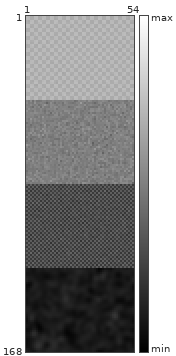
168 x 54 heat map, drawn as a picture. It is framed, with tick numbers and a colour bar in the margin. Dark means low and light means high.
It is made of 4 by 1 panels. Panel 1,1: high, checkered, faint in contrast. Panel 2,1: middling, fine-grained, faint in contrast. Panel 3,1: low, checkered. Panel 4,1: very low, blotchy, faint in contrast.
